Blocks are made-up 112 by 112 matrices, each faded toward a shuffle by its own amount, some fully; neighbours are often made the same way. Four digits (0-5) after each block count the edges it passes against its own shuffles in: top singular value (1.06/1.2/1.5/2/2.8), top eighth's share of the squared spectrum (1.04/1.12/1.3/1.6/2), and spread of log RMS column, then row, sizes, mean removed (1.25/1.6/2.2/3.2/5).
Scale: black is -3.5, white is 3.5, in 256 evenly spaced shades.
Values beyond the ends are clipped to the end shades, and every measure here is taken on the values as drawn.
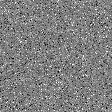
0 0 0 0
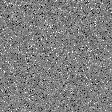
0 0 0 0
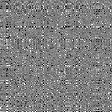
5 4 3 3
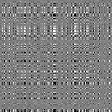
5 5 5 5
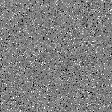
3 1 0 0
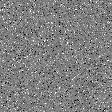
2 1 0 0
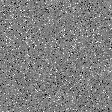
2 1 0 0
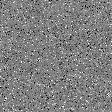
1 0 0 0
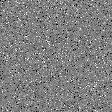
1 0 0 0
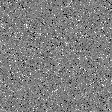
1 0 0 0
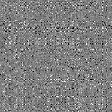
5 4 3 3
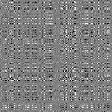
5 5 4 4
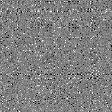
4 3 2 2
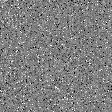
2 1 0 0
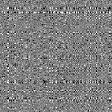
5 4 3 3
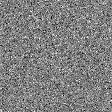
0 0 0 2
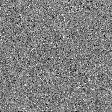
0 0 0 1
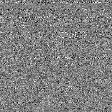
1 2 0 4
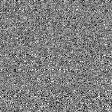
1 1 0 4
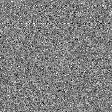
1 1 0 2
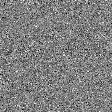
0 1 0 2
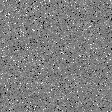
1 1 0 0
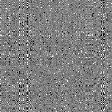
5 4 3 2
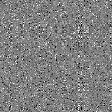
4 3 2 1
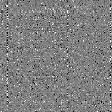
4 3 2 1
